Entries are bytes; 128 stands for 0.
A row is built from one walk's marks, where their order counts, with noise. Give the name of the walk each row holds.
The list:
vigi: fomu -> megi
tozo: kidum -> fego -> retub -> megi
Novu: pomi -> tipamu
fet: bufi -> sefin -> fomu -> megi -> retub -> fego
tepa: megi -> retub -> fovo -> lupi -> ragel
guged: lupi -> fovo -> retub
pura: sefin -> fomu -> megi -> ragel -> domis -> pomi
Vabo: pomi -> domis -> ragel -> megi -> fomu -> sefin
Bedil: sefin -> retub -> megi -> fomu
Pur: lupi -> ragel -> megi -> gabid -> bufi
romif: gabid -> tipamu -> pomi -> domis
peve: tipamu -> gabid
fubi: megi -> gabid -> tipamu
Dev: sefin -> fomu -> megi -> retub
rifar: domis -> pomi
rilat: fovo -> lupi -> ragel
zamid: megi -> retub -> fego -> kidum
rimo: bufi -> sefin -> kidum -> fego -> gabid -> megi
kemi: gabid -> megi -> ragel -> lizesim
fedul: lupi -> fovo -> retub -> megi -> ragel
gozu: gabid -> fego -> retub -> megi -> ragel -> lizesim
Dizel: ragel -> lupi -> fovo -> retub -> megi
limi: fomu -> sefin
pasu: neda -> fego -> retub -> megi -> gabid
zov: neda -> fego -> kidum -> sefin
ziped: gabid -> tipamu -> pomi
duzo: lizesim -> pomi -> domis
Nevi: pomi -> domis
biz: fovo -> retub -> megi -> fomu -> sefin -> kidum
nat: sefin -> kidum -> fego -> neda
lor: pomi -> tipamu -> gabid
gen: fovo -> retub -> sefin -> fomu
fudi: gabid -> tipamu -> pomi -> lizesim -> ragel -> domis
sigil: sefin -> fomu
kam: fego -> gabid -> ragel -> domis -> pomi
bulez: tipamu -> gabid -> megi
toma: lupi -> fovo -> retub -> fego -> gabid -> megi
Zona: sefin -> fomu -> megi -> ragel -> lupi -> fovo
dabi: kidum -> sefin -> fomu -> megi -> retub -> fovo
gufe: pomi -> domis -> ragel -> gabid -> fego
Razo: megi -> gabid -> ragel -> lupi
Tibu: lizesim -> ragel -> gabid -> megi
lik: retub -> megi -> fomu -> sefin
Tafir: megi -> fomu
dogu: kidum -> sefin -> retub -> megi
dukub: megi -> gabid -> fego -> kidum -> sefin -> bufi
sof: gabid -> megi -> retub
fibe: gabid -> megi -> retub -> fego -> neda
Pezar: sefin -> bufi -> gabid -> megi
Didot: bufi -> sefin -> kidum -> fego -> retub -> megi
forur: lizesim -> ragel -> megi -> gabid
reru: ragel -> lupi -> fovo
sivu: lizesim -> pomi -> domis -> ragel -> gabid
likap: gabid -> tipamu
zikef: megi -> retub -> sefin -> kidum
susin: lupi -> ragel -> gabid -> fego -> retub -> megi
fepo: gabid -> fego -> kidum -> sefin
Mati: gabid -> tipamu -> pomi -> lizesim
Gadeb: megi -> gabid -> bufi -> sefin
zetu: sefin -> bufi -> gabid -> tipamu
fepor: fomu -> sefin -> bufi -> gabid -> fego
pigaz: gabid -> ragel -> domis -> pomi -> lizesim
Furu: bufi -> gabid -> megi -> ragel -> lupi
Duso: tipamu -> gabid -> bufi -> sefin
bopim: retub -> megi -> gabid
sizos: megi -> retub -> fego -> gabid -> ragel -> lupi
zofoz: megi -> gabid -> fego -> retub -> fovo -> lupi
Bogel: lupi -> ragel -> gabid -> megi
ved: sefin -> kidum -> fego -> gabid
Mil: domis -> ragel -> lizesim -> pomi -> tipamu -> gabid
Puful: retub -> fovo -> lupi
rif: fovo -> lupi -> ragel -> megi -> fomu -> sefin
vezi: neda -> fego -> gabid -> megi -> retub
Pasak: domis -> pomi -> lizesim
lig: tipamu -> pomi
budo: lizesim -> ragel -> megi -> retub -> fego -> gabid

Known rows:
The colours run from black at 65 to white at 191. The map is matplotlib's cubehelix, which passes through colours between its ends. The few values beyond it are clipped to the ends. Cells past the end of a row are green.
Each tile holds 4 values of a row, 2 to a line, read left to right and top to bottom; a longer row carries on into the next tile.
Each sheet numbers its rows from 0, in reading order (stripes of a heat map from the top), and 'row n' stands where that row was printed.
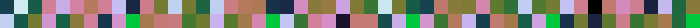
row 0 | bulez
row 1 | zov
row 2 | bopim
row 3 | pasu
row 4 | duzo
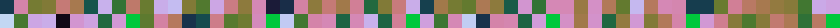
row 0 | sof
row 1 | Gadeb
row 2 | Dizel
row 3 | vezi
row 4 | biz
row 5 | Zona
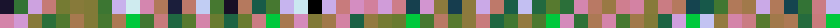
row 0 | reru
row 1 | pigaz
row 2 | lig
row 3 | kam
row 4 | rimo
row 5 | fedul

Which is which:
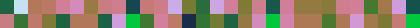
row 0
Pezar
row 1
dukub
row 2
Vabo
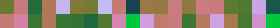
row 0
Mil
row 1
rif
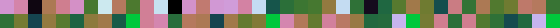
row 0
romif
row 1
Novu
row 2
gozu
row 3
fepor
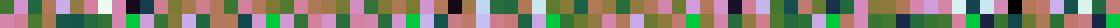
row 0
lor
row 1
toma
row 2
Didot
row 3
Tafir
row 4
nat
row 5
Mati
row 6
zetu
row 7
Nevi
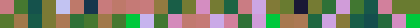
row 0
fudi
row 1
Bedil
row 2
gufe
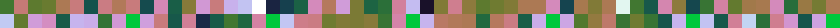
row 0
Dev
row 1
likap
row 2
tepa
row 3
zofoz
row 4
forur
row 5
tozo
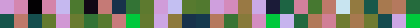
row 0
Pasak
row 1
Duso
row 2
Tibu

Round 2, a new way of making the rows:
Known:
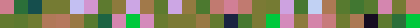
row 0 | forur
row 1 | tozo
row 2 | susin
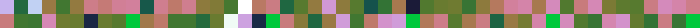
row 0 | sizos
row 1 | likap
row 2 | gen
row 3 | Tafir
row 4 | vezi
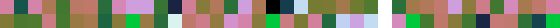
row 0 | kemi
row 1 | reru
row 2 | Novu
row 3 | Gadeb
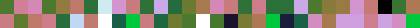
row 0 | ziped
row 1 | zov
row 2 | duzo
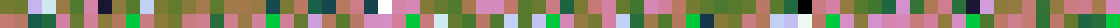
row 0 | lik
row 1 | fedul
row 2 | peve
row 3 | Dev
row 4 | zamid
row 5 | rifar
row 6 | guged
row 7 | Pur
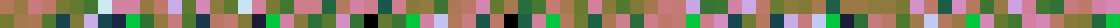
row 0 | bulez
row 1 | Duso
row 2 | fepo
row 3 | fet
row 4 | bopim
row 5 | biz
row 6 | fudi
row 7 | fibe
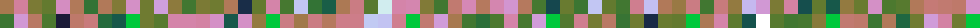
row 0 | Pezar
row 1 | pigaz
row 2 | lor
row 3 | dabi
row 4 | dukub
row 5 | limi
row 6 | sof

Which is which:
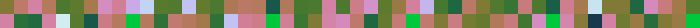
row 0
pasu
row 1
tepa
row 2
budo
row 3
Dizel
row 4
zofoz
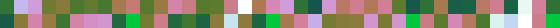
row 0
romif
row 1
fubi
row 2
Zona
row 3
lig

